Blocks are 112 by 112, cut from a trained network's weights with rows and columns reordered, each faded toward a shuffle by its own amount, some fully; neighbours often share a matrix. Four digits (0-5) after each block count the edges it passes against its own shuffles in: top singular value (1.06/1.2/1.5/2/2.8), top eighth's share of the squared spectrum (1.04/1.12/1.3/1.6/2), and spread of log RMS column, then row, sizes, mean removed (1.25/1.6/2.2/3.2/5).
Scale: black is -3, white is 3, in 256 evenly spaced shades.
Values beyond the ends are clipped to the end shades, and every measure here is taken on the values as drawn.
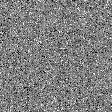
0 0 0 0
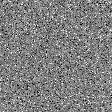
0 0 0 0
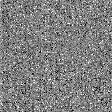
2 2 0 2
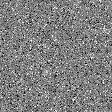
0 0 0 0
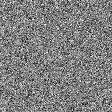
1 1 0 0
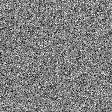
1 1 0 0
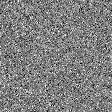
0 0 0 0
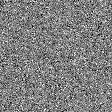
0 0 0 0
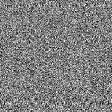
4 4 1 2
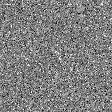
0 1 0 0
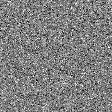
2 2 1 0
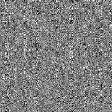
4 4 3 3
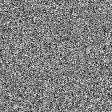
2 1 0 0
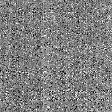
3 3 0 3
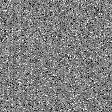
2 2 0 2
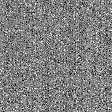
2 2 0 2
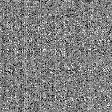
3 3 0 3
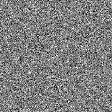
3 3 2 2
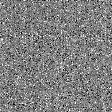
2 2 0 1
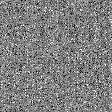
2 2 0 2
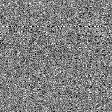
3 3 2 2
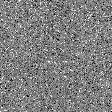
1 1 0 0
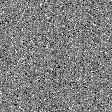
1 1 0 0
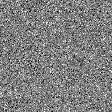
2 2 0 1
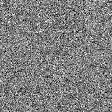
3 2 0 1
